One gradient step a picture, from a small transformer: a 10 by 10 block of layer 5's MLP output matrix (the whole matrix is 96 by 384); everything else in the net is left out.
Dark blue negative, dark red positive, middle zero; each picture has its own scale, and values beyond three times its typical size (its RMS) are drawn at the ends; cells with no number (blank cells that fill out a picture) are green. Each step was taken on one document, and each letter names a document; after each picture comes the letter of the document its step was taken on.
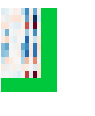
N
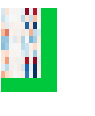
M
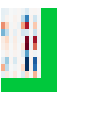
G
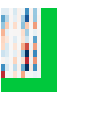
G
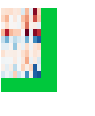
M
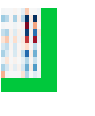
G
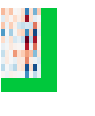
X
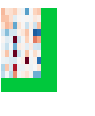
X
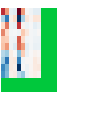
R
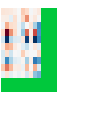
M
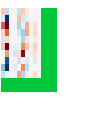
R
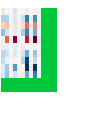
G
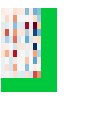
X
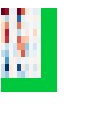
R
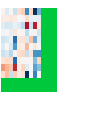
X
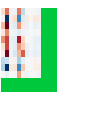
R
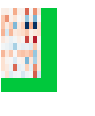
N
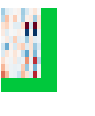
X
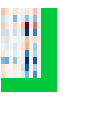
G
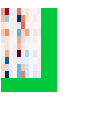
R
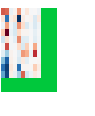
R
